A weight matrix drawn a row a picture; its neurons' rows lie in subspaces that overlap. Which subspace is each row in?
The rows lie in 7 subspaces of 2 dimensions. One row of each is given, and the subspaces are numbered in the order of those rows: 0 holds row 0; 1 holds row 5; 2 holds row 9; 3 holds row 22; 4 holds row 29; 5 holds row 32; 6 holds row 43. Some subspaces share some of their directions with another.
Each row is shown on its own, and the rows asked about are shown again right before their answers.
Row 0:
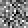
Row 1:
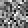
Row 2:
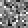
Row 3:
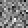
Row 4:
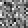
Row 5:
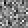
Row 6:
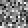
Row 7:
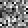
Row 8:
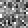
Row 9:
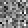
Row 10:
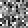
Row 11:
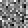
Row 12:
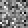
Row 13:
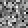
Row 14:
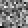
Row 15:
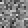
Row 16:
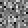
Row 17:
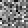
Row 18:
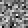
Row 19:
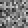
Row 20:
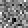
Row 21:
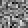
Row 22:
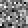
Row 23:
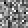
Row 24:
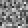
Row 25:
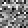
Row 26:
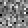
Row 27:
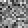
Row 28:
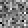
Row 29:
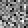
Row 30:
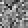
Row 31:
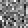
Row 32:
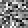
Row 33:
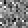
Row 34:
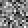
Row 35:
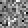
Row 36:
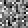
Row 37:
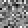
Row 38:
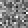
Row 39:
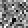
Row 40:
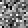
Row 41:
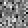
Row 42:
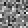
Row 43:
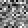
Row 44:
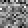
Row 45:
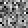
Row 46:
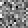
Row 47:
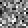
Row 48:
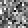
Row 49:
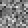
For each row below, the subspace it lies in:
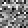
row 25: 6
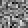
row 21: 5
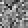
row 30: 5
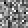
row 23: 1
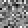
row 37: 6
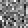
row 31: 4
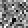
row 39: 2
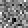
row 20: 2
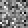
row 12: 2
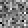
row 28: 2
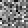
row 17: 4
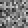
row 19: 3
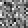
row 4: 0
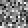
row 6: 3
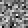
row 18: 5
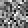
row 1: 0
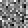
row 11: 4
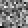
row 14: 3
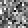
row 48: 1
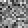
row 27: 6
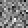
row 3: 2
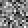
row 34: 0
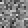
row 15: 5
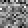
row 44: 6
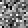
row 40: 5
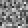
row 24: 3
